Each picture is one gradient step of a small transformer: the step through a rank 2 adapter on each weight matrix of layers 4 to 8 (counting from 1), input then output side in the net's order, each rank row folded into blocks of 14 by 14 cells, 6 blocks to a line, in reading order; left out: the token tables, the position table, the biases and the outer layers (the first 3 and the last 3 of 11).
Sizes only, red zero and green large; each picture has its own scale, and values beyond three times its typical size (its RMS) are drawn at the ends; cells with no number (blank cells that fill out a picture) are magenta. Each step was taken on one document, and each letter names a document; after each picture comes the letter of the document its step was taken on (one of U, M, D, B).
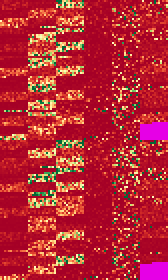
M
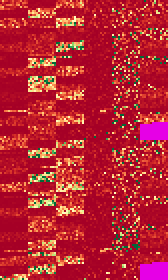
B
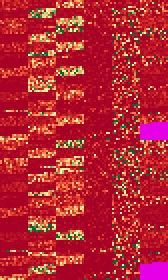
B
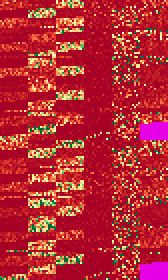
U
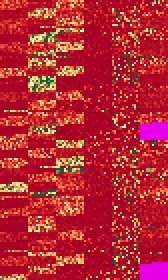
M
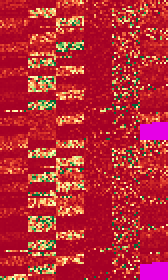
B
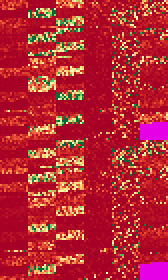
U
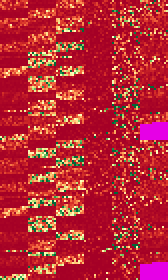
B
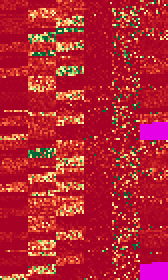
M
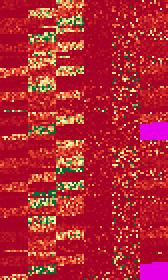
M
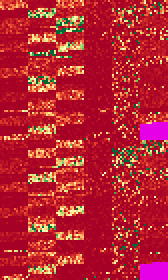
U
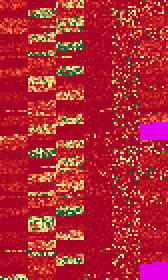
B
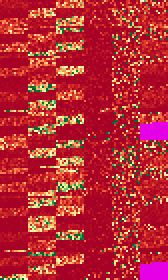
B
